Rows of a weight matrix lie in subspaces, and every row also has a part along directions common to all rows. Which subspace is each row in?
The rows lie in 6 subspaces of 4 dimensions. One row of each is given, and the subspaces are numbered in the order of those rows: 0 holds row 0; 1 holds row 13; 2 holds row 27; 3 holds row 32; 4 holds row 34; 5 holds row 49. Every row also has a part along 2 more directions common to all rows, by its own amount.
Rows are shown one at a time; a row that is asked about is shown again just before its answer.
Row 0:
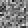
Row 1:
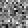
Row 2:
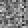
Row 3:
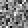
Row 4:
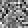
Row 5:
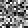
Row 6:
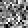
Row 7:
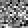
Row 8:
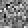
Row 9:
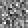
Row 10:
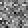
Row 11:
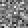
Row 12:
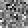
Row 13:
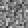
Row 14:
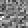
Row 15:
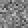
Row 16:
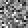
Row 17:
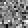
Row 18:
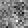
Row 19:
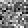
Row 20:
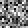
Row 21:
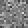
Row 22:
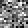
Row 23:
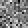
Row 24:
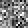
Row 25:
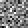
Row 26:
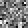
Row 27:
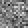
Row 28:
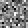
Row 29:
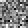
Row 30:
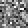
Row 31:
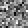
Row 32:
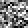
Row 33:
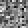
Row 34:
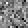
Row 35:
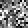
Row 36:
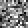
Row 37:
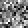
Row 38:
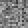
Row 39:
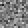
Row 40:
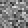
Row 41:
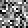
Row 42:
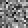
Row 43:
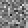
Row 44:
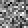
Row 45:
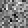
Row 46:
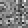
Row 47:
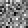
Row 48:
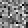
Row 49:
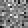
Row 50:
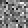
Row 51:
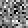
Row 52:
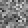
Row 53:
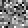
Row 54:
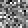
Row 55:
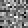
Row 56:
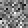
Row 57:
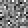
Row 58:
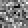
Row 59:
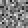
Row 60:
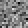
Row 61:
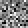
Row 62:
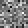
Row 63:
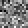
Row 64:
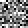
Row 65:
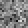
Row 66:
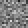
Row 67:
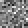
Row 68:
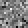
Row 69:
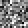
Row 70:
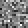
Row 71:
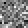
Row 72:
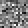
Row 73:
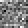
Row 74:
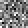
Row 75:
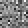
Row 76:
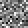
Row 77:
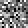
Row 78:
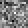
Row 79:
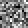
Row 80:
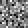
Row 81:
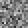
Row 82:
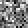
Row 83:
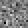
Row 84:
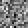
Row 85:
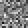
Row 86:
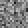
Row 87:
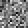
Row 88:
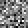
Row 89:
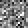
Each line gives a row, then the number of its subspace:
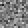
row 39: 0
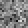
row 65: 2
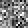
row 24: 2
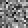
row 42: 4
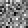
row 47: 3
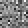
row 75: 0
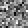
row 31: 1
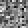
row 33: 0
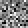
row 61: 1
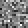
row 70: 3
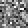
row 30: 0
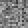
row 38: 0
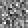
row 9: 1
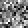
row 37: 3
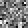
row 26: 4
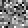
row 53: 1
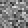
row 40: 0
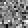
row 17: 3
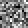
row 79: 4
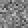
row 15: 2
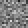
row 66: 5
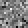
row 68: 4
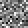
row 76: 4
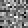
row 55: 5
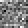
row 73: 3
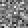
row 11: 0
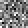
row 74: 5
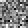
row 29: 3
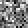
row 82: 4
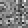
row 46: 0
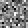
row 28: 0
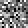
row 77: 5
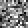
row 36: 5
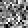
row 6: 3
